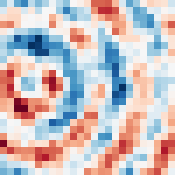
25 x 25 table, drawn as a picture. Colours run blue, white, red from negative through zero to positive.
Ninth with the highest average: middle left. Rings: centred on the middle left. Odd rows or columns: none. Grain: blotchy.
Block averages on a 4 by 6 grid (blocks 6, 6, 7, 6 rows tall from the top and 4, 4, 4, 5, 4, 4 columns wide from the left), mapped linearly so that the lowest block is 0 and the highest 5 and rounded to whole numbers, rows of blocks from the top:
212422 | 310022 | 530232 | 344335
